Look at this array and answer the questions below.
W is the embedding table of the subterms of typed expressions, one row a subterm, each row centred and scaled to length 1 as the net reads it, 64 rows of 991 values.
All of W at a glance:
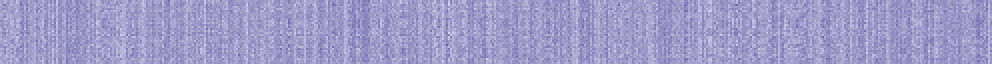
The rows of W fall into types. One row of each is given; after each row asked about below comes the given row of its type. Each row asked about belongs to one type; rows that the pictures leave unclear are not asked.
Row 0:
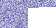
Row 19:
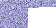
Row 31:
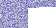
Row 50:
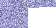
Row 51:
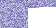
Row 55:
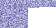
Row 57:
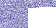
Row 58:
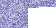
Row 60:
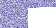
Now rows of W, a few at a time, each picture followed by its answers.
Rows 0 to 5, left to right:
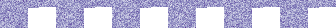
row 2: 31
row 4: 31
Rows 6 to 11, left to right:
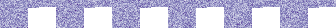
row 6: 57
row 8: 51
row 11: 58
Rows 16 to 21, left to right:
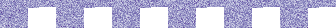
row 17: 60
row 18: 0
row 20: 0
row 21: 57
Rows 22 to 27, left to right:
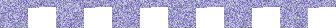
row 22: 31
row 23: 51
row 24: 55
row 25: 57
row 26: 0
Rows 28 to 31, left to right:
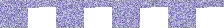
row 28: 19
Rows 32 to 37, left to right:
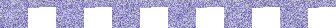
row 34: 55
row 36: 31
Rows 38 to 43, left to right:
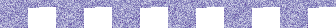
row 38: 60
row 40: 58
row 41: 58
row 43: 58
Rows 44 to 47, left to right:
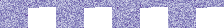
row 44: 50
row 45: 0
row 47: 51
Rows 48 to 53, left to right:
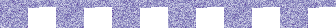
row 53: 58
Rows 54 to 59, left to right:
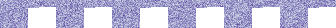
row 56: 0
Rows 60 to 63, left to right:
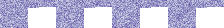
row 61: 31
